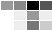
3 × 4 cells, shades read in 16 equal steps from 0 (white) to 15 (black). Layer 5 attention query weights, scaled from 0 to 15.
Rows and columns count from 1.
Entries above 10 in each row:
1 0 0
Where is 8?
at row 3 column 3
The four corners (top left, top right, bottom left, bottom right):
6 10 0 3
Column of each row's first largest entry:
3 3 3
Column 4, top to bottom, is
10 1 3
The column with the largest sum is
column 3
